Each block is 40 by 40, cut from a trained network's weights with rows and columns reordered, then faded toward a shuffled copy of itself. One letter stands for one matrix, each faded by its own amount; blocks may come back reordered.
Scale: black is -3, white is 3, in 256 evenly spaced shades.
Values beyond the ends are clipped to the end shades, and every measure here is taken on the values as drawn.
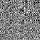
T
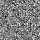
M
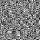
T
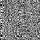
T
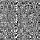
T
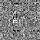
T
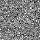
M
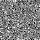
M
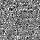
M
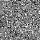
M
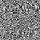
T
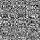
T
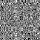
T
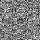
T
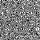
M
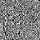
T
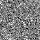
M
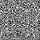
T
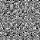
T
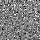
M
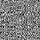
T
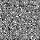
M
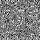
M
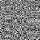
T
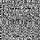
T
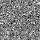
M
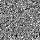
M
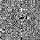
T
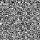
T
